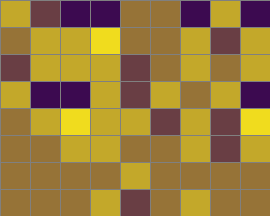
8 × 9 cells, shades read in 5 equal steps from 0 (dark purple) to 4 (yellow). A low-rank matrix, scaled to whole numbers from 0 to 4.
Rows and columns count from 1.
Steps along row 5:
up up down same down up down up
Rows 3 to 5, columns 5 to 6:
1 2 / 1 3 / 3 1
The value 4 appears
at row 2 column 4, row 5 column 3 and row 5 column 9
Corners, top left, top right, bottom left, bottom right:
3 0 2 2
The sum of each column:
17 16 17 21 15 16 19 15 17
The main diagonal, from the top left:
3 3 3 3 3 2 2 2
